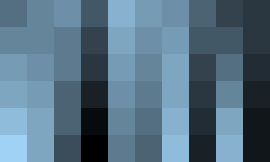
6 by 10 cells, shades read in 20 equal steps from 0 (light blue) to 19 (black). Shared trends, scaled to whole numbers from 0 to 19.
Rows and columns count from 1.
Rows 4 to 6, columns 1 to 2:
4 5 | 2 4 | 0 4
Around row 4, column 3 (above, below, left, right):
8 10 5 16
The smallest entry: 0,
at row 6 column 1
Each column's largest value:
9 7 12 19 8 10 6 16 13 17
